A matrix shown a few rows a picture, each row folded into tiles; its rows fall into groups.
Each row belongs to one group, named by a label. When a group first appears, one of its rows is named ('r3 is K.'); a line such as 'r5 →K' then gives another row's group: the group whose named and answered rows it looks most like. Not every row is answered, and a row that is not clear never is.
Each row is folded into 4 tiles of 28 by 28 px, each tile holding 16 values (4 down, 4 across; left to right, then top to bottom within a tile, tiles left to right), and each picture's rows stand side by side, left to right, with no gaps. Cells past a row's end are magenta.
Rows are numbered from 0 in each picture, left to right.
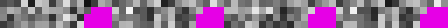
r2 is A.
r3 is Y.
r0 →Y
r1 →Y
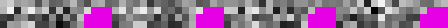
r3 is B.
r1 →A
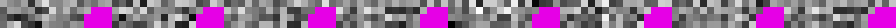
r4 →B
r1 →Y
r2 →Y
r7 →A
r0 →B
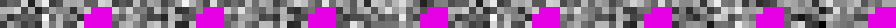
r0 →Y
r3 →B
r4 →Y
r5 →Y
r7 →B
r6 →B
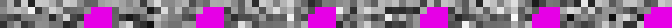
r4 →B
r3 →A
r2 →B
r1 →B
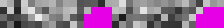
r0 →B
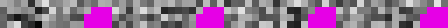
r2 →Y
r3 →Y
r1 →A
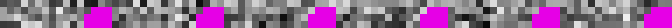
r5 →B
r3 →A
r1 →Y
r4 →B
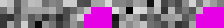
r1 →A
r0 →A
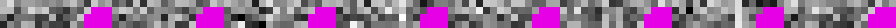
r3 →B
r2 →B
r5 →Y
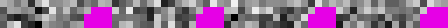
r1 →Y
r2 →A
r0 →B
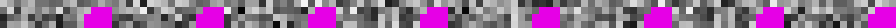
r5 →Y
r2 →A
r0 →A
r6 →Y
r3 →Y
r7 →A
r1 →B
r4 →B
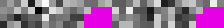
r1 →Y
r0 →B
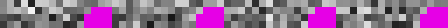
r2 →Y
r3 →A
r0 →B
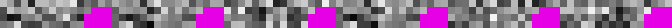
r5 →A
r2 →Y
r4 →Y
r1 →B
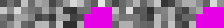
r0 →Y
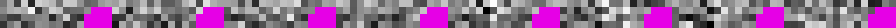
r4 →B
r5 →B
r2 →B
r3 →A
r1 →A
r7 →Y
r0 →B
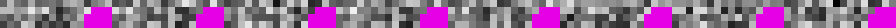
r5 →A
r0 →A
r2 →Y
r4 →Y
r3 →Y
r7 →Y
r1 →Y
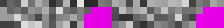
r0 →Y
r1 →B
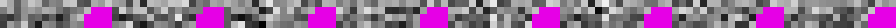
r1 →B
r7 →A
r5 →B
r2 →B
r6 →Y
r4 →Y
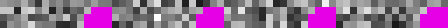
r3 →A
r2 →Y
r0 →A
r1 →Y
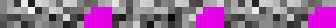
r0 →B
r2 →B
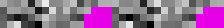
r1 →B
